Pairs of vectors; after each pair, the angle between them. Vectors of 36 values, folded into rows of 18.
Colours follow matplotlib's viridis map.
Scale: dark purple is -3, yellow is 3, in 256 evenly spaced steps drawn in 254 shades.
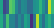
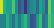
partly aligned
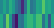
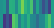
partly opposed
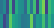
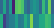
partly aligned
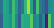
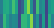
nearly parallel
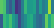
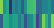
partly aligned
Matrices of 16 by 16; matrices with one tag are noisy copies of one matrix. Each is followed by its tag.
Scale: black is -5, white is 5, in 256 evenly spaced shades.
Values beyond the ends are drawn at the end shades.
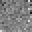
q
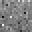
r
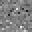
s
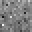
r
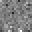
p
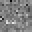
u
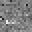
u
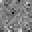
p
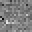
u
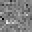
u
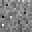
r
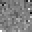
q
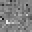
u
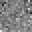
q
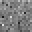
r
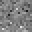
s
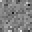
p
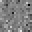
p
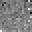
q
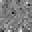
p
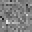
u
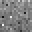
r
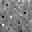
r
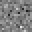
s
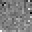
q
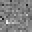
u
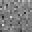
r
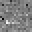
u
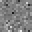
p
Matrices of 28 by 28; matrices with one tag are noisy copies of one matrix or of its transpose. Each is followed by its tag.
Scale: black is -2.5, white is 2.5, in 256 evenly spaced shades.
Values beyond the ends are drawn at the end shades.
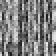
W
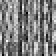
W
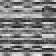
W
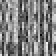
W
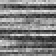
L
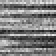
L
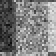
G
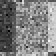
G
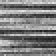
L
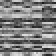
W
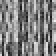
W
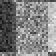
G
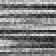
L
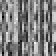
W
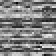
W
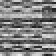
W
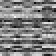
W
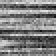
L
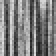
L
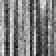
L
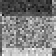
G
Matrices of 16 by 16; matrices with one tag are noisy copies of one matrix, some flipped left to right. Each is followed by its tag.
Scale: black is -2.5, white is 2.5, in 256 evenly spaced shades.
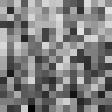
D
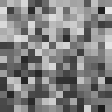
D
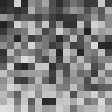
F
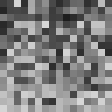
F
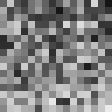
F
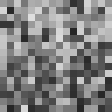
D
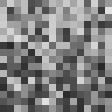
D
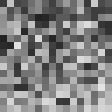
F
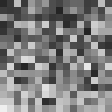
F
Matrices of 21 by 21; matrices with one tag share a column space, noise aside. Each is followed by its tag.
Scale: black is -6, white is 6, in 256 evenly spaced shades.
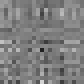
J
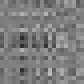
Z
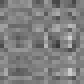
Z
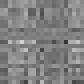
J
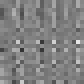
J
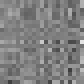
J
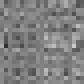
Z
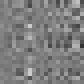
Z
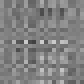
J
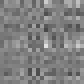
Z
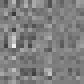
Z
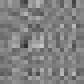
Z
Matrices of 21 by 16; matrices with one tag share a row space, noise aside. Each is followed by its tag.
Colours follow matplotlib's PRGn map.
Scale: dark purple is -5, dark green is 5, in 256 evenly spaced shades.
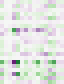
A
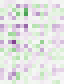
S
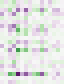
S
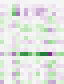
A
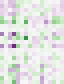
S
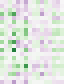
S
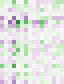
S
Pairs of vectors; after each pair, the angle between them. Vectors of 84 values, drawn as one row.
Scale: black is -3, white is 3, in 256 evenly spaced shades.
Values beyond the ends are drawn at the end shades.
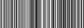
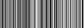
nearly opposite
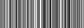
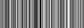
nearly opposite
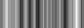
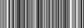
partly aligned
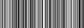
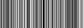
nearly opposite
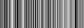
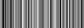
orthogonal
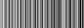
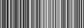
partly opposed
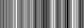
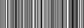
partly opposed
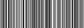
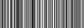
orthogonal
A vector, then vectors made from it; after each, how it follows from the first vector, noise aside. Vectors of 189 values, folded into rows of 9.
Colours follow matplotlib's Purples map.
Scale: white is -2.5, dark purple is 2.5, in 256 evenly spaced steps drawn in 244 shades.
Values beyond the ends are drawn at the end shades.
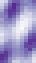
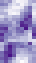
wrapped around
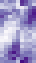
wrapped around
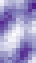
reversed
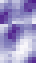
wrapped around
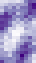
reversed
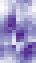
wrapped around
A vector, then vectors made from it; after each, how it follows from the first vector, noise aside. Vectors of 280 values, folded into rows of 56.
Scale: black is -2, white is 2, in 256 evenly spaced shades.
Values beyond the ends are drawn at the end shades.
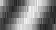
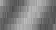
shrunk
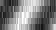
reversed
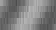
shrunk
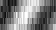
reversed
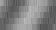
shrunk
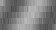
shrunk
